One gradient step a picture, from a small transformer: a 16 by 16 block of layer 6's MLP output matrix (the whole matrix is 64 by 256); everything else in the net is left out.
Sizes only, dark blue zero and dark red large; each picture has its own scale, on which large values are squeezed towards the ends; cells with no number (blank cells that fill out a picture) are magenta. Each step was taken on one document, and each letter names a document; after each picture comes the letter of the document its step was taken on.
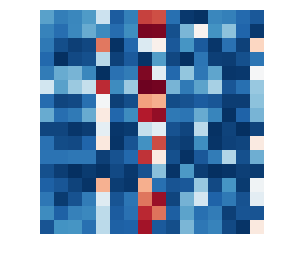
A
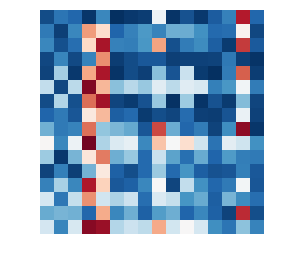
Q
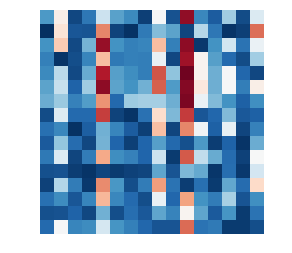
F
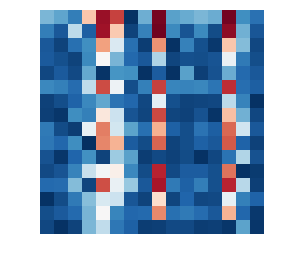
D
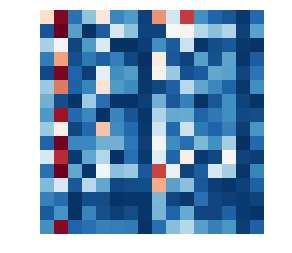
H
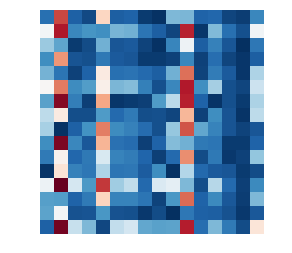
F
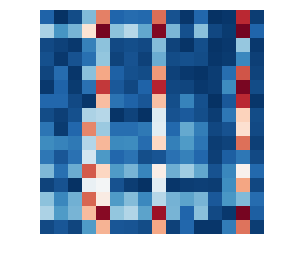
Q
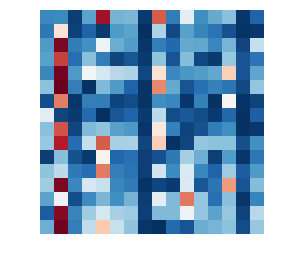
H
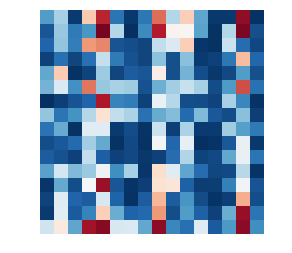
Q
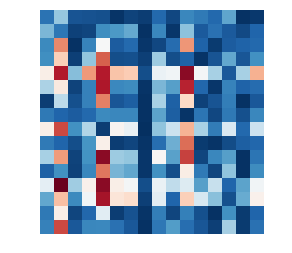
H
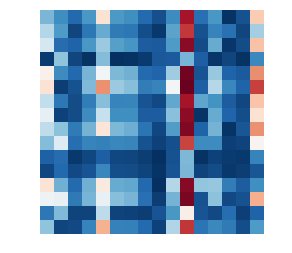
F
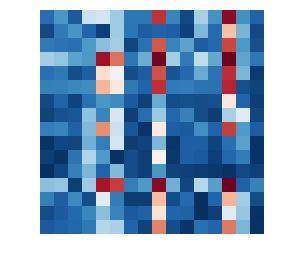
D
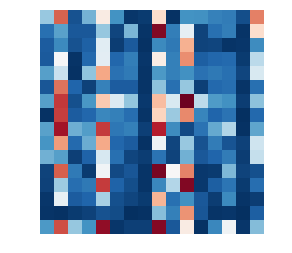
H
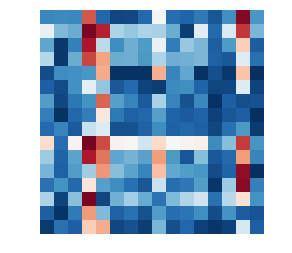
Q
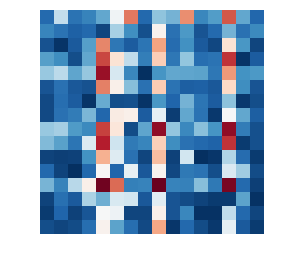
D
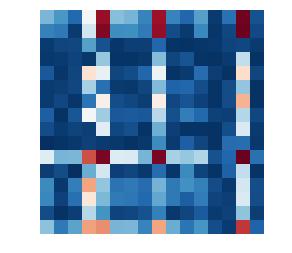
Q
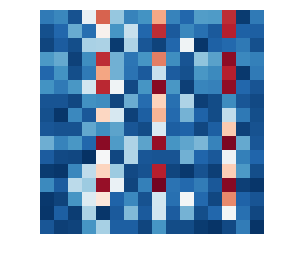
D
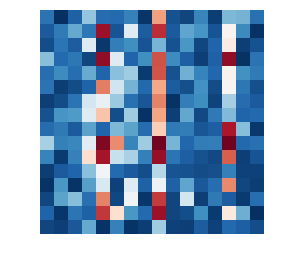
D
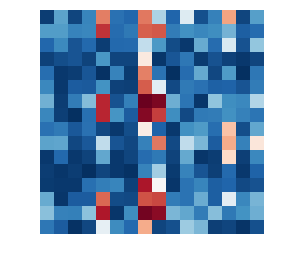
A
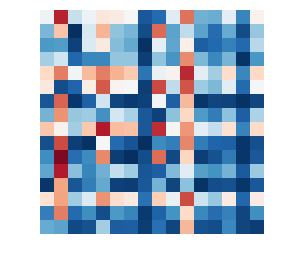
H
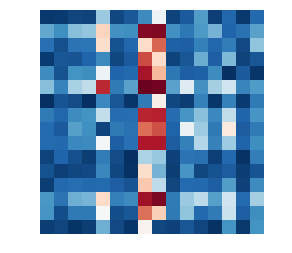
A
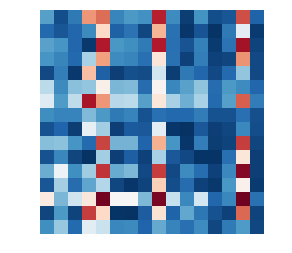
Q
